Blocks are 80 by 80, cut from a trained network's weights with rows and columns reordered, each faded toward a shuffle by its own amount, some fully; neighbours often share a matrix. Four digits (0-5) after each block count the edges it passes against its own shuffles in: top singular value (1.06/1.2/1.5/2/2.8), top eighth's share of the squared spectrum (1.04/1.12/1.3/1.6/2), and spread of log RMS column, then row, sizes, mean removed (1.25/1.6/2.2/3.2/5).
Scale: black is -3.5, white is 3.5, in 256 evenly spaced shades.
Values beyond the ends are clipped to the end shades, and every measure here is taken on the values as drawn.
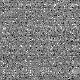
3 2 2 0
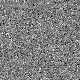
0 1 0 0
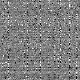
3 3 3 0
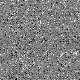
1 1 1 0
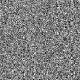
3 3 2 0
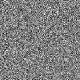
3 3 1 1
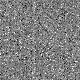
0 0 0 0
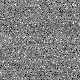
1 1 1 0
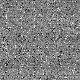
2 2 2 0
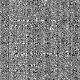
3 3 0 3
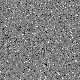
0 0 0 0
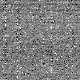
3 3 2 0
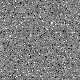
1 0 0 0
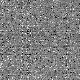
2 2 2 0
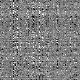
3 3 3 0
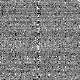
3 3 3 0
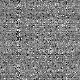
3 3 3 0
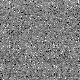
2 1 1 0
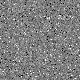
0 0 0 0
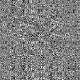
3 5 3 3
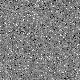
0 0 0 0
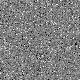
0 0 0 0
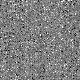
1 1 0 0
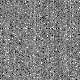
3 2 0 2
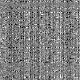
4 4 1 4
